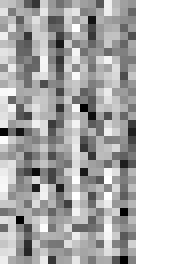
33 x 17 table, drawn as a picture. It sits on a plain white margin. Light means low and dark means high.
Slope: none. Average level on the scale: 40%. Seam: none. Stripes: upright, repeating 4 times.
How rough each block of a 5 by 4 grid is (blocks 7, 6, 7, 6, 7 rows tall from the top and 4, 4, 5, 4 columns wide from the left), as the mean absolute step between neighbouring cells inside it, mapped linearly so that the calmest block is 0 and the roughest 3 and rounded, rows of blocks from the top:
1 1 2 0
1 1 1 1
2 1 2 1
0 3 2 2
2 1 1 2
